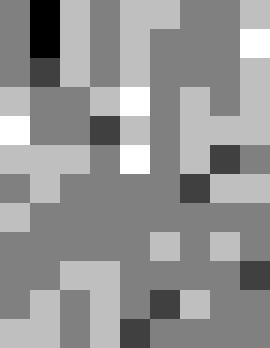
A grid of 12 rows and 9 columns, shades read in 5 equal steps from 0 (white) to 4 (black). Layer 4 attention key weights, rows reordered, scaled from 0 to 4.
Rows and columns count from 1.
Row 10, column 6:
2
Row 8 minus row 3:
-1 -1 1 0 1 0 0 0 1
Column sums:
18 25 19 21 17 23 21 22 18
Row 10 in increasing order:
1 1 2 2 2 2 2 2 3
